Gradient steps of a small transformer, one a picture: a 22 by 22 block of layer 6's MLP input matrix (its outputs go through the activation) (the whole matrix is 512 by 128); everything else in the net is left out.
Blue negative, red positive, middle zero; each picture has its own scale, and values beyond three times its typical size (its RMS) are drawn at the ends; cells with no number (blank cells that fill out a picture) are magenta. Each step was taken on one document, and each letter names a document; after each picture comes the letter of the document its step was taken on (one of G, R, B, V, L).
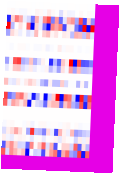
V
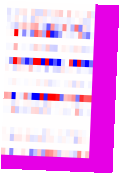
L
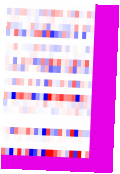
L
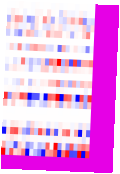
V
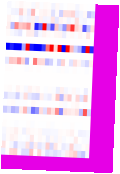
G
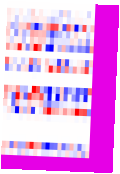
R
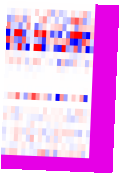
G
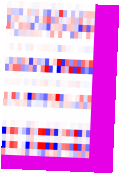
V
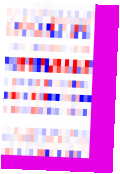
L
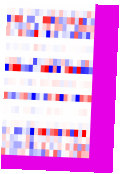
V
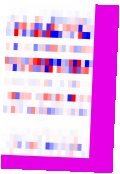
L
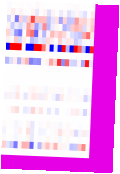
G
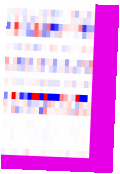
L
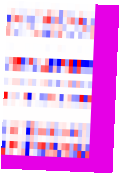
V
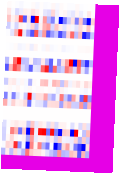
V
